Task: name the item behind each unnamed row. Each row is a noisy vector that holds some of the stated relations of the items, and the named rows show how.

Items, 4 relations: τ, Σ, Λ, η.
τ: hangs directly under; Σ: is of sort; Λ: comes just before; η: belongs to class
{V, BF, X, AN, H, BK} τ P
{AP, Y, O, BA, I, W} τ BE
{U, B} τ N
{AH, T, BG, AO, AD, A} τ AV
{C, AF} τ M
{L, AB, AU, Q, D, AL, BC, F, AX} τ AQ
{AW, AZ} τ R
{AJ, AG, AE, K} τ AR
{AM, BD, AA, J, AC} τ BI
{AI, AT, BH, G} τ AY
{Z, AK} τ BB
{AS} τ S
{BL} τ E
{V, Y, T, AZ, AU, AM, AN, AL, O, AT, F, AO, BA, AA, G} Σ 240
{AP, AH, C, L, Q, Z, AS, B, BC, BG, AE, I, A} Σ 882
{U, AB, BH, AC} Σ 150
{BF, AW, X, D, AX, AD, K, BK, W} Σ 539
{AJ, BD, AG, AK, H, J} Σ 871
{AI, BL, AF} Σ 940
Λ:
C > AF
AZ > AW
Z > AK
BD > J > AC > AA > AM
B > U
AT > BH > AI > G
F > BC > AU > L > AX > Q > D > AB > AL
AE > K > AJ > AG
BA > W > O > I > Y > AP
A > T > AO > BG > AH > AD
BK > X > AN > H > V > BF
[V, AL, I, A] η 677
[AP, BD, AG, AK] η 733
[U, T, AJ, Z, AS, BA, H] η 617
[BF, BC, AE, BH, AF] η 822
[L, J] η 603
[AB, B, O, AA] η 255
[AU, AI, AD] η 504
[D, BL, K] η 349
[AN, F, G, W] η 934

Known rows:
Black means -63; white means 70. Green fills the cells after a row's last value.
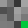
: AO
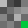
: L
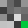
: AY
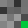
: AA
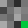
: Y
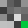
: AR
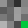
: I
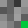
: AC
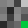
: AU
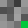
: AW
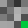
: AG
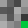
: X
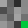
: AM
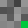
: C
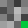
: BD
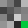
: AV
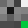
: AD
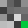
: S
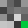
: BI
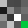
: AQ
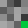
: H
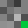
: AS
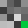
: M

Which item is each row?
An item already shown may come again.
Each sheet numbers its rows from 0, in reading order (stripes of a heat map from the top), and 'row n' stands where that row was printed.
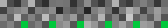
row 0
AX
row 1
Q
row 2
O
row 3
W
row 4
BC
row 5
BA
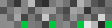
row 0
U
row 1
D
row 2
A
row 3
BE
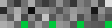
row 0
AN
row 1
F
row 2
AJ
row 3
AI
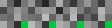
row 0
Y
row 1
AP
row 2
AN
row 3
BL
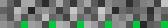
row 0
K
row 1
G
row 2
AF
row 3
BH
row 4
O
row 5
AU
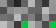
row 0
AP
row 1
V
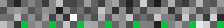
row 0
AP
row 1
Z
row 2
AQ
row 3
AE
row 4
AB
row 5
AL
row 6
BC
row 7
P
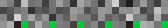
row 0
AV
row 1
B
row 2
AO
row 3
T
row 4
AL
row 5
AE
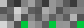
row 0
BF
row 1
J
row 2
AS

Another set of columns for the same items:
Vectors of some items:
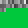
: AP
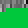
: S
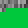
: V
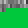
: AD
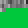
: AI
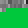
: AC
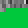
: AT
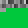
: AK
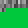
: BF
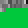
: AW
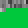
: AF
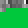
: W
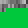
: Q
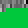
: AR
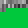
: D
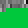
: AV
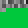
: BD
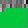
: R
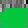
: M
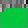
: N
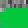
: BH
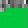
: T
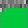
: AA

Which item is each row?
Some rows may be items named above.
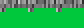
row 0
BF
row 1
H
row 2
H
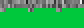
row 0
BL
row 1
V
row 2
BA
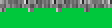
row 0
G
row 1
AJ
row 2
AJ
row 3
AD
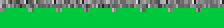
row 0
F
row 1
A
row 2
AG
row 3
AB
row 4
O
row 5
L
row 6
AO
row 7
AM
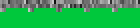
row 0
U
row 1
J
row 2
AL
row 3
I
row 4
AI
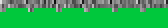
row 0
AU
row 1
P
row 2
AQ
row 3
K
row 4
AS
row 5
AE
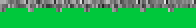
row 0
AX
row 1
BC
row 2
AP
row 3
AB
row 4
Z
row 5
BA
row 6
AA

